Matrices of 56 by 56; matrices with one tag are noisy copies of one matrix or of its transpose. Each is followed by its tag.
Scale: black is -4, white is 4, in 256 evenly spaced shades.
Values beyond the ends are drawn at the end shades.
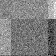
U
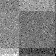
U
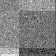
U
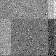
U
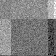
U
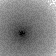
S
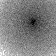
S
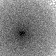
S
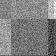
U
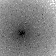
S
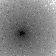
S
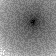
S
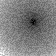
S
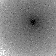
S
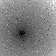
S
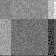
U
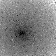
S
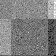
U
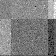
U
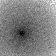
S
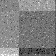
U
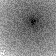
S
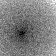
S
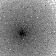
S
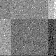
U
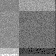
U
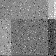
U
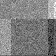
U
